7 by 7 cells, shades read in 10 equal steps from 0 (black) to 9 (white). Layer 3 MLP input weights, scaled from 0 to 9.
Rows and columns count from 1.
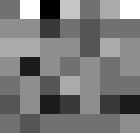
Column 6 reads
6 4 6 4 4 2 4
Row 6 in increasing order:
1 1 2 2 3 5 5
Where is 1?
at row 4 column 2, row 6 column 3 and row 6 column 7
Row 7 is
4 3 4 4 4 4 5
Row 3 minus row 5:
2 1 2 -1 -2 2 1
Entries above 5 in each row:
4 0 3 0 1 0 0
